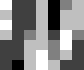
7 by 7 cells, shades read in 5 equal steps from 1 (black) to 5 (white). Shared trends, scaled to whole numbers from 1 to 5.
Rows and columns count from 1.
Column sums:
24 13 21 30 15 27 21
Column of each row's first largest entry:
1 1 1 6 6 4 4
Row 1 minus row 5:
3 0 -2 0 -2 -2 2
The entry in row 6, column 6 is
4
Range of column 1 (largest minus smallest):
3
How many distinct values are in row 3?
4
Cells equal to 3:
5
